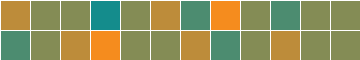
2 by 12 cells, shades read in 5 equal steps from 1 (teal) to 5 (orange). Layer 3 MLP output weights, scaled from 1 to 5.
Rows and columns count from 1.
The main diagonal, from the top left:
4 3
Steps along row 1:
down same down up up down up down down up same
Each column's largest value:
4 3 4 5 3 4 4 5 3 4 3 3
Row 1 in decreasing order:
5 4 4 3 3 3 3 3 3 2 2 1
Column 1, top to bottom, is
4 2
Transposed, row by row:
4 2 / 3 3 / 3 4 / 1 5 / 3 3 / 4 3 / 2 4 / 5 2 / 3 3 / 2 4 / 3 3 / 3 3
